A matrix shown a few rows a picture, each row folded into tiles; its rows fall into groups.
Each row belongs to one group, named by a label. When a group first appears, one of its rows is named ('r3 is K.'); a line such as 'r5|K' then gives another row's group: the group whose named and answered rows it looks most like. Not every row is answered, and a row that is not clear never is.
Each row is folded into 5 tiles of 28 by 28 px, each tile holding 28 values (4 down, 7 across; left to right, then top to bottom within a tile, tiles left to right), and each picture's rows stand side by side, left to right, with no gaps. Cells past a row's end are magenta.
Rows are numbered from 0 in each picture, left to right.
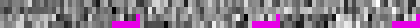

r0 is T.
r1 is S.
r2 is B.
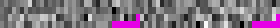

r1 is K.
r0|T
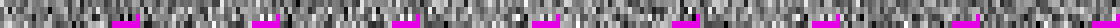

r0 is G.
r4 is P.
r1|S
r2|S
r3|S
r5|S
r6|K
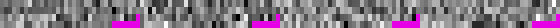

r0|T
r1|G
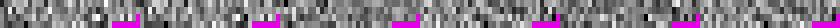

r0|S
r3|P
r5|P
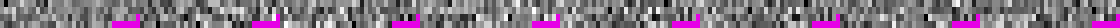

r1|K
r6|T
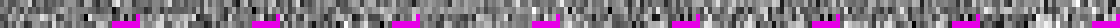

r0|T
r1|T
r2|K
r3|B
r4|G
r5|G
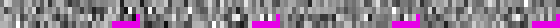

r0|P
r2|B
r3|S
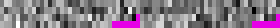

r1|T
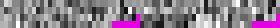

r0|P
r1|B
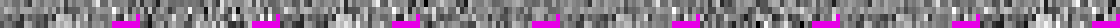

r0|B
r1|S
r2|B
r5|K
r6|B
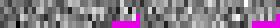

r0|K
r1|S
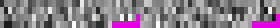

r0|S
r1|P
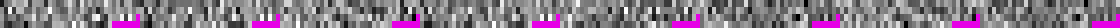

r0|S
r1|S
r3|S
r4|G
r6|P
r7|G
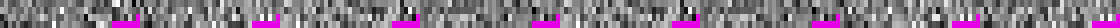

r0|T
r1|S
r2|P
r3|T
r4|P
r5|T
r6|S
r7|S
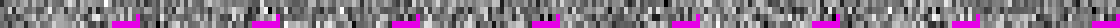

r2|G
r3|G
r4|G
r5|P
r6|S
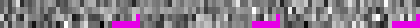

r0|K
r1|B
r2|S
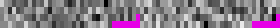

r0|G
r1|P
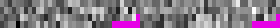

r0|K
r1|B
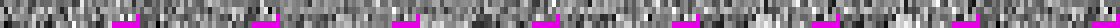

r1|K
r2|B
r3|T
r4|B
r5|B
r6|B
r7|K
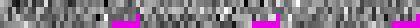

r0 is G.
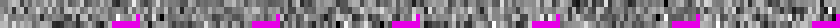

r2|K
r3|S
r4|G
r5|P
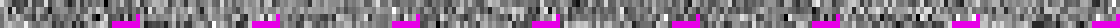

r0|G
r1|S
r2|B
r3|K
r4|G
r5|T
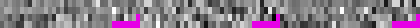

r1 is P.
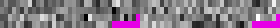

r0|T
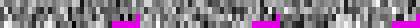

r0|G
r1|P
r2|B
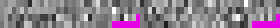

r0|B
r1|S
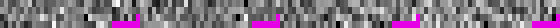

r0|T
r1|G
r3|P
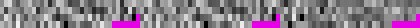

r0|P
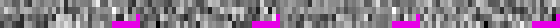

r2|B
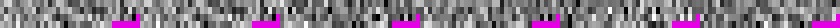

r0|P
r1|P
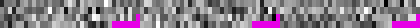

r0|S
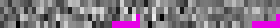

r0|K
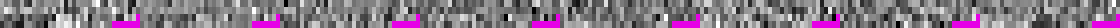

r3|T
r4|G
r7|T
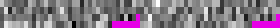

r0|G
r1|G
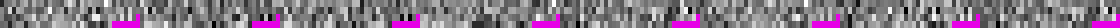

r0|S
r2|G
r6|S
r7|K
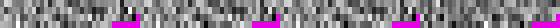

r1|P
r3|K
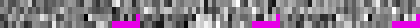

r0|T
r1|B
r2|B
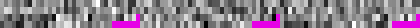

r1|P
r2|S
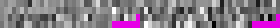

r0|B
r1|G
